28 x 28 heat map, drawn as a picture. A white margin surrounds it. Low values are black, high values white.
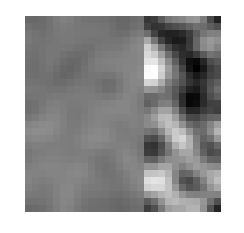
Average level on the scale: 50%. Ninth with the lowest average: top right. Histogram: heavy tails on both sides. Seam: vertical, 60% of the way across, the left part calmer. Mirror symmetry: none.
